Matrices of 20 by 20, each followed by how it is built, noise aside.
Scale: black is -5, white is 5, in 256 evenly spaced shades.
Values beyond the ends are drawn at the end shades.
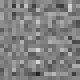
low rank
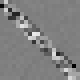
banded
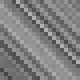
Toeplitz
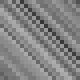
Toeplitz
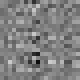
low rank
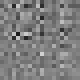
low rank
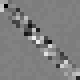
banded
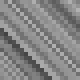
Toeplitz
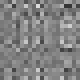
low rank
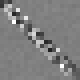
banded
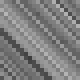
Toeplitz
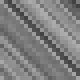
Toeplitz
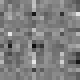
low rank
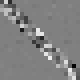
banded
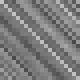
Toeplitz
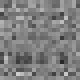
low rank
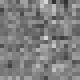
low rank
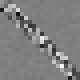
banded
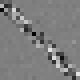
banded
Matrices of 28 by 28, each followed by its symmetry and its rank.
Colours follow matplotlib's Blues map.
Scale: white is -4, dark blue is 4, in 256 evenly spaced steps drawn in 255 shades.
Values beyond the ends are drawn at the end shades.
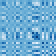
symmetric, rank two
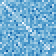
symmetric, full rank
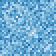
symmetric, full rank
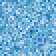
symmetric, full rank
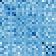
symmetric, rank five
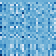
neither, rank three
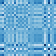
symmetric, rank two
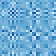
symmetric, rank two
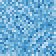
symmetric, full rank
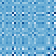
symmetric, rank two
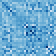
symmetric, rank five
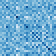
symmetric, rank five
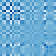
symmetric, rank two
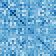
symmetric, rank five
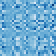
neither, rank three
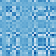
symmetric, rank two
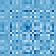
symmetric, rank two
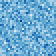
symmetric, full rank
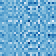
neither, rank three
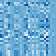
neither, rank three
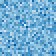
symmetric, full rank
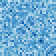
symmetric, full rank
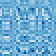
neither, rank three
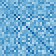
symmetric, rank five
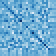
symmetric, rank five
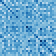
symmetric, rank five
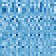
neither, rank three
